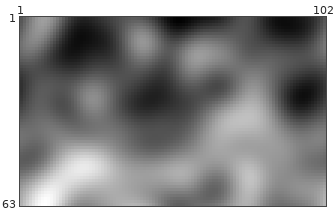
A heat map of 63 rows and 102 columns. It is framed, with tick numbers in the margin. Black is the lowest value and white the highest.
The ninth with the highest average is the bottom left. No lone cell stands out from its neighbours. The texture varies smoothly and slowly. Values rise toward the bottom.
